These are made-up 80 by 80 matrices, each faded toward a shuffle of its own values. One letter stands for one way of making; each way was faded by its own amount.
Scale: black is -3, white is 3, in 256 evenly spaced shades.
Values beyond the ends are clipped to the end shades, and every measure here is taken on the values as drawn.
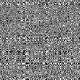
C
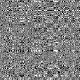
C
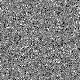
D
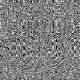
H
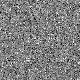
D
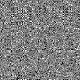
H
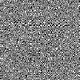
H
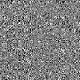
H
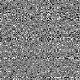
C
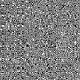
H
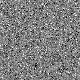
D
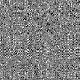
H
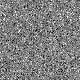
D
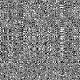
H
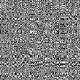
C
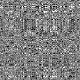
C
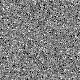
D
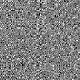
H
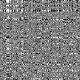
C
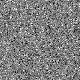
D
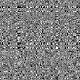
C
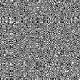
H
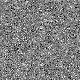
D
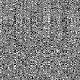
H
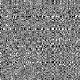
C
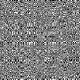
C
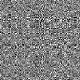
C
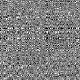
C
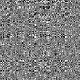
C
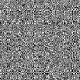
C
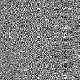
H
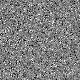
D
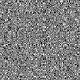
H
